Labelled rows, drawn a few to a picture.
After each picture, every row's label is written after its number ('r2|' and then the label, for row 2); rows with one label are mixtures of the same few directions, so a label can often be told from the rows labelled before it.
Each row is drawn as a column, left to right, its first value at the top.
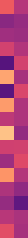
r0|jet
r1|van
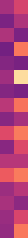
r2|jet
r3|jet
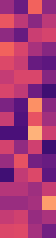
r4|jet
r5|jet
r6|jet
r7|van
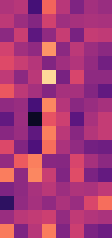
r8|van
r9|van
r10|jet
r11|jet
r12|jet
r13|jet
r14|van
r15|van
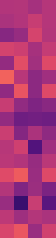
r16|jet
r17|van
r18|van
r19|van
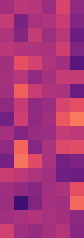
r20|van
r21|van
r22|van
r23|jet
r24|jet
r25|van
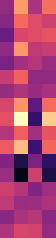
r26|van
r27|jet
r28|van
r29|jet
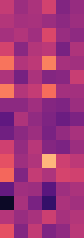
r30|van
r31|jet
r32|van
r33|van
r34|jet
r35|jet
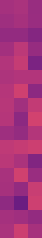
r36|van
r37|van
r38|van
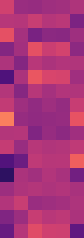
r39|jet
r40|van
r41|jet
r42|jet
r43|jet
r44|van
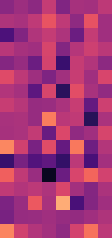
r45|van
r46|van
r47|van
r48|jet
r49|van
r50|van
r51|van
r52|jet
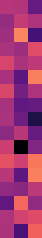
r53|van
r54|van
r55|jet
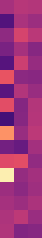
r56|jet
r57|van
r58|jet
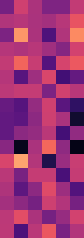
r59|jet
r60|van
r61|van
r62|van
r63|jet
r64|van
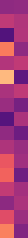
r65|jet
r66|jet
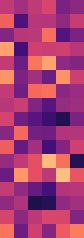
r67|jet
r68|jet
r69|van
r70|van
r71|jet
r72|van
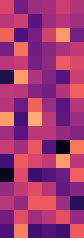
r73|jet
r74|jet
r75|van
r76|van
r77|van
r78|van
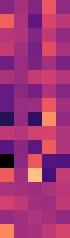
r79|van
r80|van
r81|jet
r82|jet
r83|van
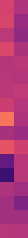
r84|jet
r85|van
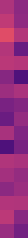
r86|van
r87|jet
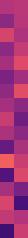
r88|van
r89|van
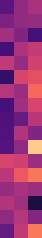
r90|jet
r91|jet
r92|van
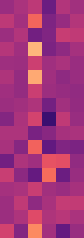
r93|van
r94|van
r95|jet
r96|jet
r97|van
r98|van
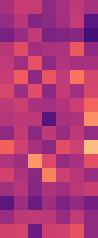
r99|van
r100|jet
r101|van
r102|jet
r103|van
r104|jet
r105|van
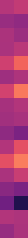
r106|van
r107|van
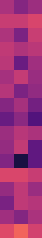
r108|van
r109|van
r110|van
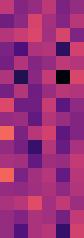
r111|jet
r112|jet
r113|van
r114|jet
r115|jet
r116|jet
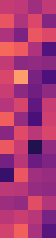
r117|jet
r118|jet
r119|van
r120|jet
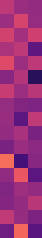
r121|van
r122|van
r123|jet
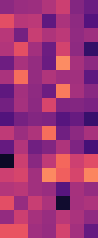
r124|van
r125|jet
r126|van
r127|jet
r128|van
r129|jet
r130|jet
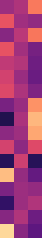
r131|van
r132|van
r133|jet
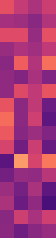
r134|jet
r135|van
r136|van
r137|van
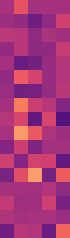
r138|van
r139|jet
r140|jet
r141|van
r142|van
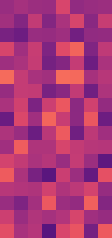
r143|jet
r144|van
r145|jet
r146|van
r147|jet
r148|jet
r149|van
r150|van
